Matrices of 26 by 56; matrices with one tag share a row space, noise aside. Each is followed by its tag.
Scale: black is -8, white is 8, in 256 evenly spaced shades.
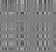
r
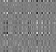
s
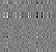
s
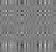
r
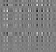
s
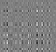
s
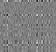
s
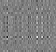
s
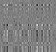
s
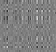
s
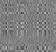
r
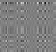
r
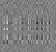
s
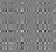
r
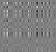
s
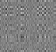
r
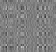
r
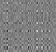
s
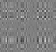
r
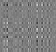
s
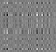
s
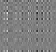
s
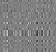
s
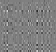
s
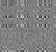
r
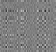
r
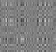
r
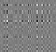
s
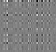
s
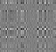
r
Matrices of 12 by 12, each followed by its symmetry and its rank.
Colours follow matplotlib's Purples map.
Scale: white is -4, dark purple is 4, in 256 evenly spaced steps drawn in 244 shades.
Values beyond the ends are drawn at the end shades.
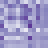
antisymmetric, rank two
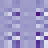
neither, rank one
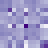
symmetric, rank two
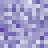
antisymmetric, full rank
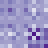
symmetric, rank two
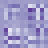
antisymmetric, rank two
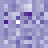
neither, rank two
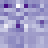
neither, rank two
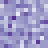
antisymmetric, full rank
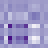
neither, rank one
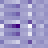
neither, rank one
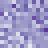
antisymmetric, full rank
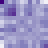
symmetric, rank two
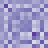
symmetric, rank two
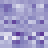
neither, rank two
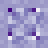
symmetric, rank two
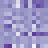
neither, rank two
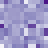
antisymmetric, rank two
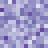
antisymmetric, full rank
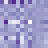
neither, rank two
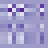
neither, rank one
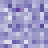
antisymmetric, rank two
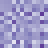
antisymmetric, rank two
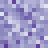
antisymmetric, full rank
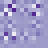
antisymmetric, rank two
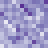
antisymmetric, full rank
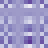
neither, rank one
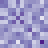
symmetric, rank two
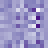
neither, rank two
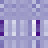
neither, rank one
